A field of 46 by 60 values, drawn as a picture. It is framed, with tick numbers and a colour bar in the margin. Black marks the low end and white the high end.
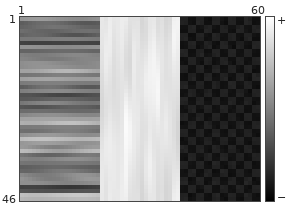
The table splits into one row of 3 panels. Panel 1,1: middling, streaked across, strong in contrast. Panel 1,2: very high, streaked downward, faint in contrast. Panel 1,3: very low, checkered, faint in contrast.
